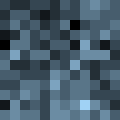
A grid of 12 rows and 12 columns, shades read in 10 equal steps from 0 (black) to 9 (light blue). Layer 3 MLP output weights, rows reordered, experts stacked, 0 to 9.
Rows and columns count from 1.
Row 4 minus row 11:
0 -4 2 -1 1 -3 -3 -2 -4 -2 2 2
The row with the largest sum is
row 12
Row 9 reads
3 3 5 5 4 7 4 5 5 4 2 4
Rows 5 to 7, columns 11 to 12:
1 3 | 6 2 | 3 3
